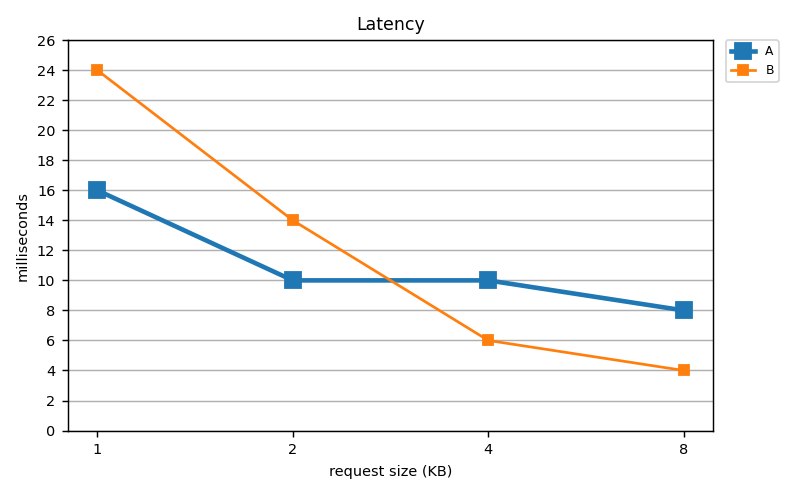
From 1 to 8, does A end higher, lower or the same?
lower
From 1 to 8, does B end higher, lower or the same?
lower
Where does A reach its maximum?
1
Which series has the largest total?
B
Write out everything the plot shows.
Title: Latency
x-axis: request size (KB), ticks 1 2 4 8
y-axis: milliseconds, ticks 0 2 4 6 8 10 12 14 16 18 20 22 24 26
Legend: A, B
Values:
A: 16 10 10 8
B: 24 14 6 4
